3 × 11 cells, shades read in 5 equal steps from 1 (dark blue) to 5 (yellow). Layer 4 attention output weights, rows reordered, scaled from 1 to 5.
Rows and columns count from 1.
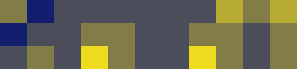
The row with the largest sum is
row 3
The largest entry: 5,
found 2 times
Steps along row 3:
up down up down down same up down down up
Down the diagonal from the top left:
3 2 2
